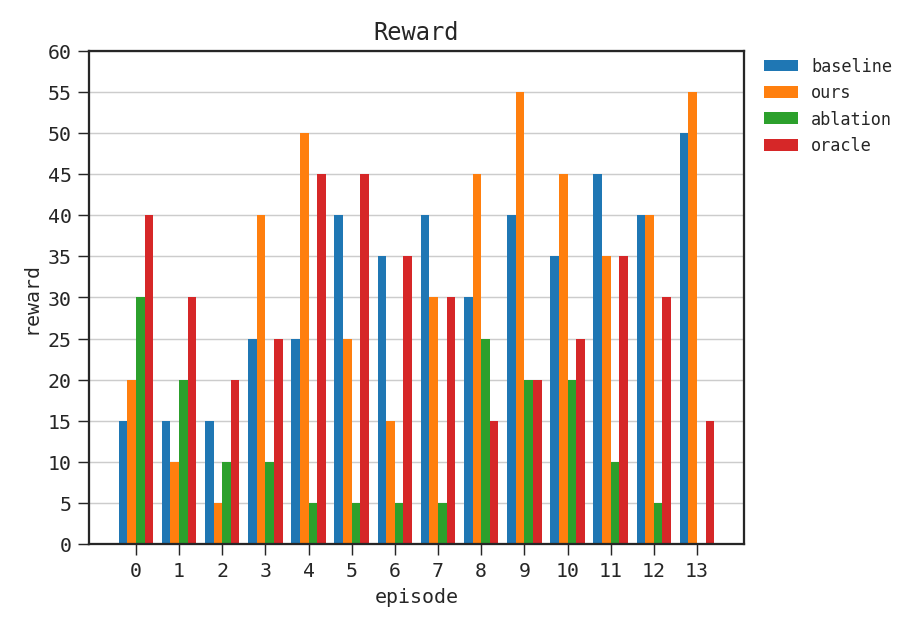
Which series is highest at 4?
ours
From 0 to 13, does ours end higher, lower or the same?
higher
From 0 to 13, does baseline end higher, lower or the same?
higher
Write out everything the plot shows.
Title: Reward
x-axis: episode, ticks 0 1 2 3 4 5 6 7 8 9 10 11 12 13
y-axis: reward, ticks 0 5 10 15 20 25 30 35 40 45 50 55 60
Legend: baseline, ours, ablation, oracle
Values:
baseline: 15 15 15 25 25 40 35 40 30 40 35 45 40 50
ours: 20 10 5 40 50 25 15 30 45 55 45 35 40 55
ablation: 30 20 10 10 5 5 5 5 25 20 20 10 5 0
oracle: 40 30 20 25 45 45 35 30 15 20 25 35 30 15
